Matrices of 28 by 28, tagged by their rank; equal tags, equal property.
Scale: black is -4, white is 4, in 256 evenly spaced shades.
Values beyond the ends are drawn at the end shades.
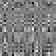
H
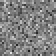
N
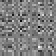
H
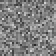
N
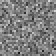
N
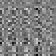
H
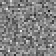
N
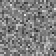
N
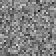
N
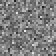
N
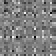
H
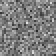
N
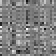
H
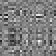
H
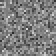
N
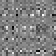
H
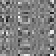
H
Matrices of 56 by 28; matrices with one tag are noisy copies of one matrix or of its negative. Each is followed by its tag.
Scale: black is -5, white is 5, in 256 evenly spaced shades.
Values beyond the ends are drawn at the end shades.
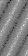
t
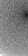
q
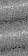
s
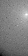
q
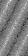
t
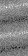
s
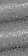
s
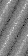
t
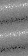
s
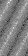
t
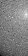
q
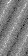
t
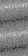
s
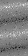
s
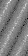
t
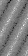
t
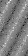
t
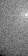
q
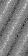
t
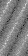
t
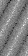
t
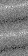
s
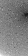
q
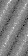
t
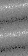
s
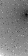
q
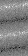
s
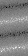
s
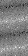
s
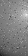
q
